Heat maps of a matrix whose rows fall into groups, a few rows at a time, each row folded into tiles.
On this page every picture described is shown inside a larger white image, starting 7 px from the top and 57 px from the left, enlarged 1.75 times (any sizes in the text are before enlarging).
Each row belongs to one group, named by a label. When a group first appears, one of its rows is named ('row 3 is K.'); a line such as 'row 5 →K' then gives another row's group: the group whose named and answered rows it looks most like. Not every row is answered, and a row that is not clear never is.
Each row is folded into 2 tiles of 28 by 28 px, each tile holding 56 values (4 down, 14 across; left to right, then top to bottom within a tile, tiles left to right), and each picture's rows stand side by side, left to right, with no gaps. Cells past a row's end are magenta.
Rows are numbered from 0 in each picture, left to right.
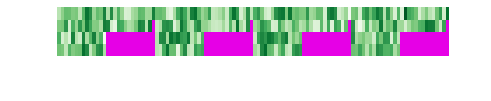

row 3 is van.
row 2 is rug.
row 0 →van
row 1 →rug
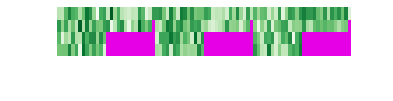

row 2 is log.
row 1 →rug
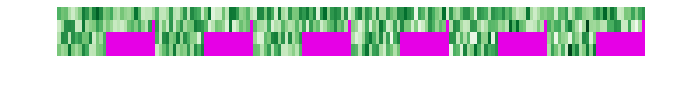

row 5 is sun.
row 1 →rug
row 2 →log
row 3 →log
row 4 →sun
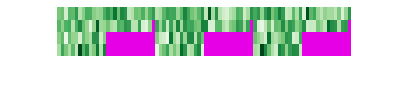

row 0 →sun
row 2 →van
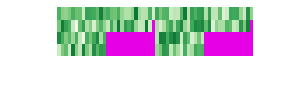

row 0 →sun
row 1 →rug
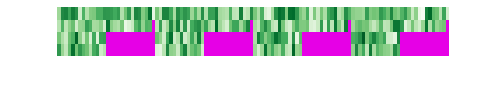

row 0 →log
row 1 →van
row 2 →rug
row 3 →rug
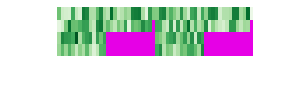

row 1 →log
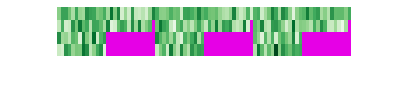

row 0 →van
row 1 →sun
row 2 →sun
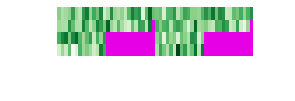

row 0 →rug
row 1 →sun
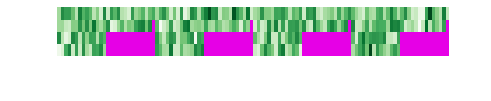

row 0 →van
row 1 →log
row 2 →van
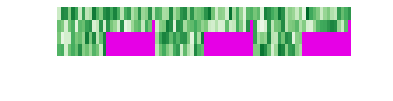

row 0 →log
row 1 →rug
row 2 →van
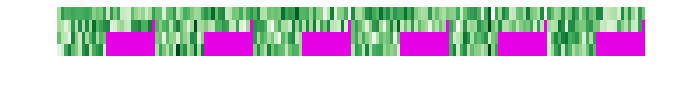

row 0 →van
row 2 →sun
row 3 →sun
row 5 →rug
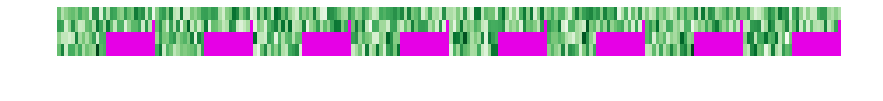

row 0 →log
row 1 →log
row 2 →van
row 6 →sun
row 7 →rug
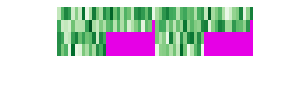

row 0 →log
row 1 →van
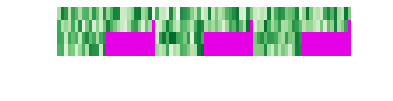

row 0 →log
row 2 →rug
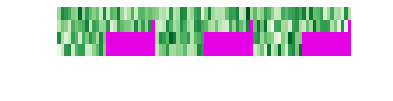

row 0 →van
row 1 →rug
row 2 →sun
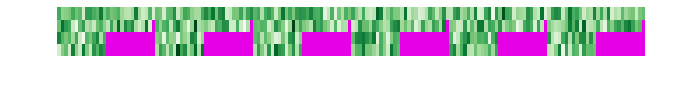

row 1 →sun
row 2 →sun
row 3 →rug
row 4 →log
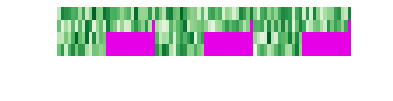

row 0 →log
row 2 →van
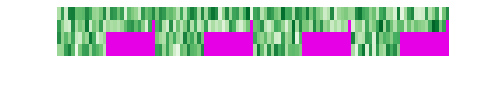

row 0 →van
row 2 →sun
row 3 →van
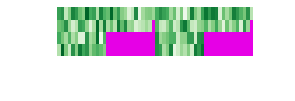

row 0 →sun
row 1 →log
